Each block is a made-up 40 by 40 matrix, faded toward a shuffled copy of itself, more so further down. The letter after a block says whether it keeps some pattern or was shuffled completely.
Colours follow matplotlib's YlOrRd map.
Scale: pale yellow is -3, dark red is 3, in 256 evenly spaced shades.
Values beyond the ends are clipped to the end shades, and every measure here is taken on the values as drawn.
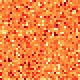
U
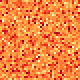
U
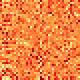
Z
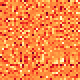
Z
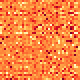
Z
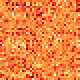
Z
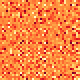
Z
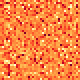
Z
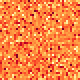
U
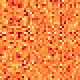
Z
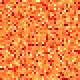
U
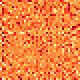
Z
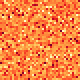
U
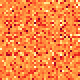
Z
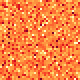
U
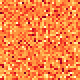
U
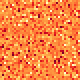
U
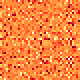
Z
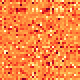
Z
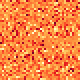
Z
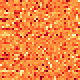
Z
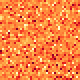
U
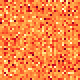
Z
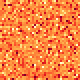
U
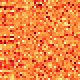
Z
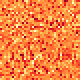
Z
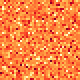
U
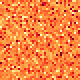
U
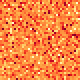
U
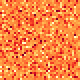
U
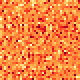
Z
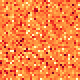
U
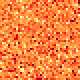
U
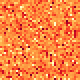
U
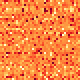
Z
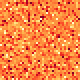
U
